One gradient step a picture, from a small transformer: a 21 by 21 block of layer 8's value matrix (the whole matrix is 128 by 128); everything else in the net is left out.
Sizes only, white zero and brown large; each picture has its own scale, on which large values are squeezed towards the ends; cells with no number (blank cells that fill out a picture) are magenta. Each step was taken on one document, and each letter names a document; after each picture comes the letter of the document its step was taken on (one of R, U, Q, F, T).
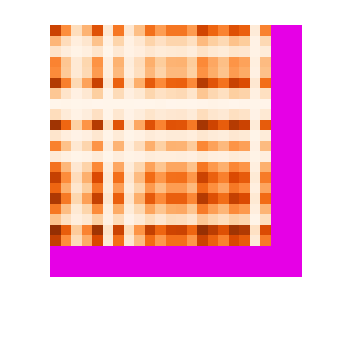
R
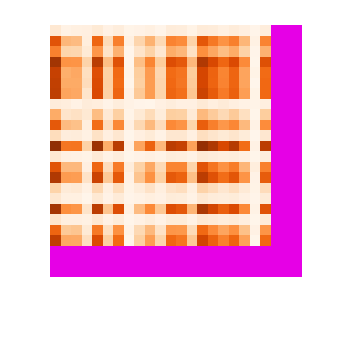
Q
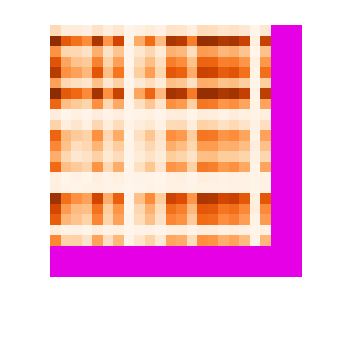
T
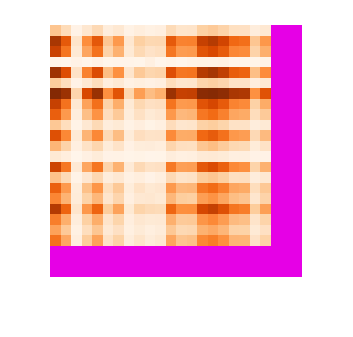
T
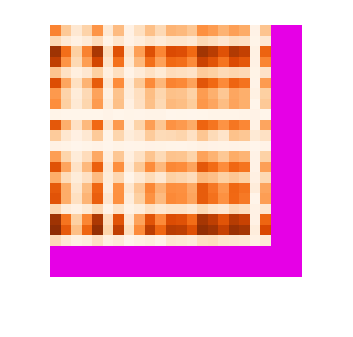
R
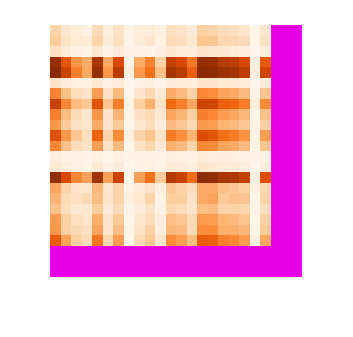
Q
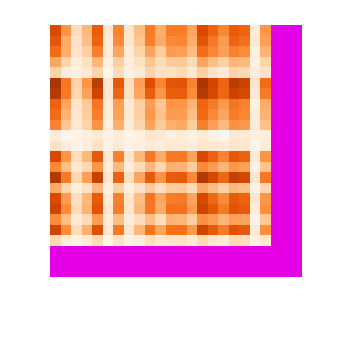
R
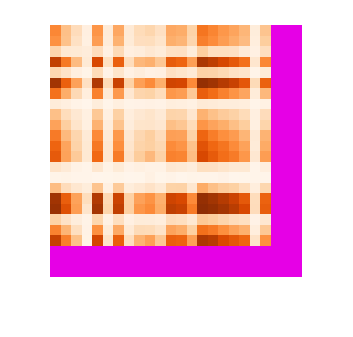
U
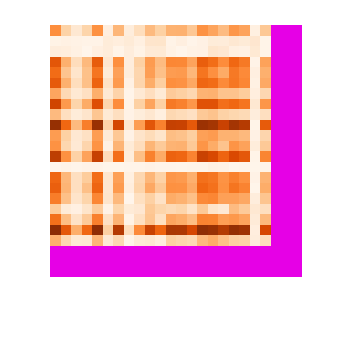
R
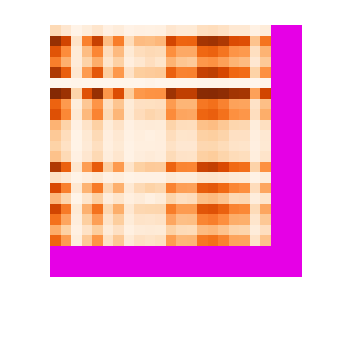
T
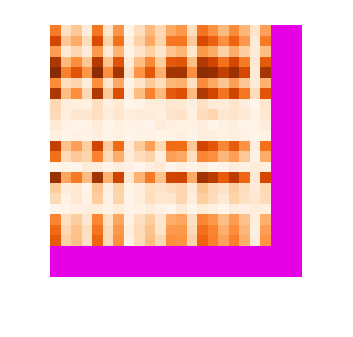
Q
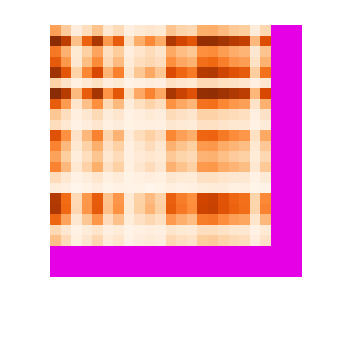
T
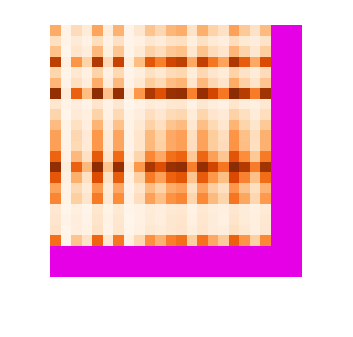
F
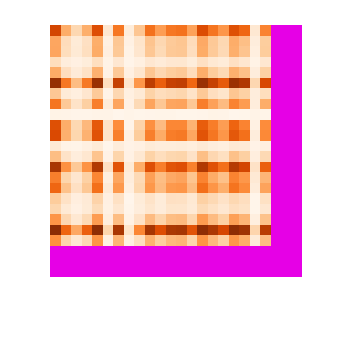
R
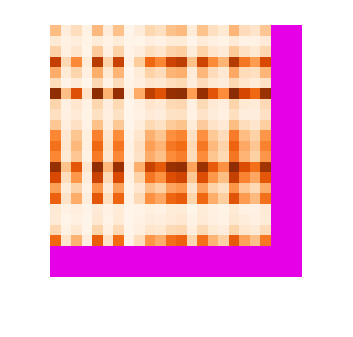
F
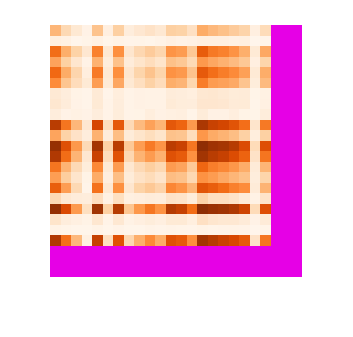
U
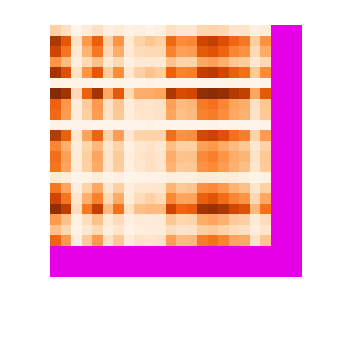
T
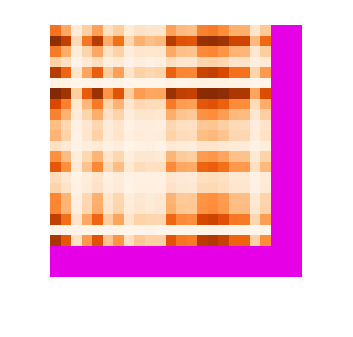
T
